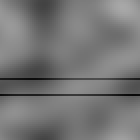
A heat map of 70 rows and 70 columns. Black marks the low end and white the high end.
Ninth with the highest average: top right. Odd lines: rows 40 and 48. Histogram: skewed, a long tail of low values. Ninth with the lowest average: middle left.
